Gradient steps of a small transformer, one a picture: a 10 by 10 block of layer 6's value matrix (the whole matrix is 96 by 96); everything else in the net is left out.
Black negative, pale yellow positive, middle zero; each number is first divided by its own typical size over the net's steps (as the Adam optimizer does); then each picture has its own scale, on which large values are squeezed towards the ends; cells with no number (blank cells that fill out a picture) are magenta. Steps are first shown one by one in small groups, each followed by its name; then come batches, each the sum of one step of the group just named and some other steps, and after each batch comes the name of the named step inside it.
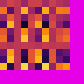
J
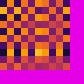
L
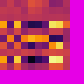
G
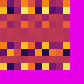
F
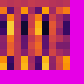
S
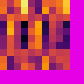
S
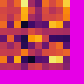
G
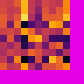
G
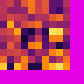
S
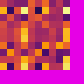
F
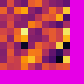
L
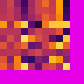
G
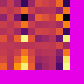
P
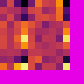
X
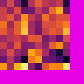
X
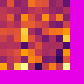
P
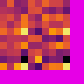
X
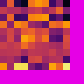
X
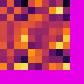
X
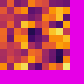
P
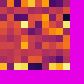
P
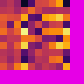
X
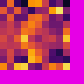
X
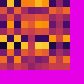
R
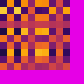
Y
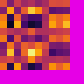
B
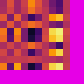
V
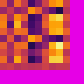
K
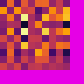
Y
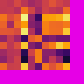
K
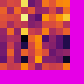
Y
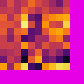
V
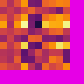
K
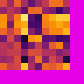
K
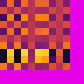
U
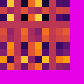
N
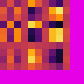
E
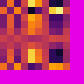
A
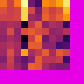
U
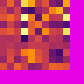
A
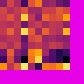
U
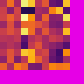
A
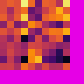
E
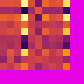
U
